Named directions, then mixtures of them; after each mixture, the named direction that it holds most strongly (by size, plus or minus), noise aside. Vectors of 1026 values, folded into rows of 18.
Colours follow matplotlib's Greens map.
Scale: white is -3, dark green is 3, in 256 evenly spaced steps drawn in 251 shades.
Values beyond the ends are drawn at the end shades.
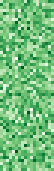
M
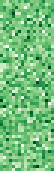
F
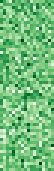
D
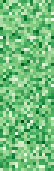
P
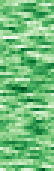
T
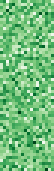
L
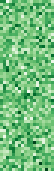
L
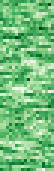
T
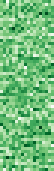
L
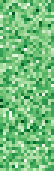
P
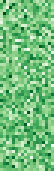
P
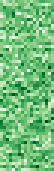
F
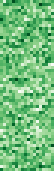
P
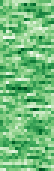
T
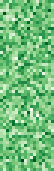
M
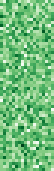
F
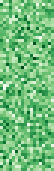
M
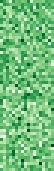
D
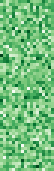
F
